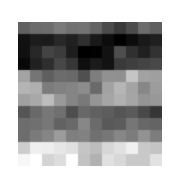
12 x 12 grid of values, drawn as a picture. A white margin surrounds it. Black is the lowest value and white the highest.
Ninth with the highest average: bottom left. Ninth with the lowest average: top middle. Stripes: horizontal, repeating 2 times. Grain: streaks across. Slope: up to the bottom.
